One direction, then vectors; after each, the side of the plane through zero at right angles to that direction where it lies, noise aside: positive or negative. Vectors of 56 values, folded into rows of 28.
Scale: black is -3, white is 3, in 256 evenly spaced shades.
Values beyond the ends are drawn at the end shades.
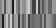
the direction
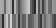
positive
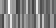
positive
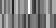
positive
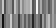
positive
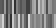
negative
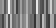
positive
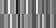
positive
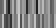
negative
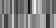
negative
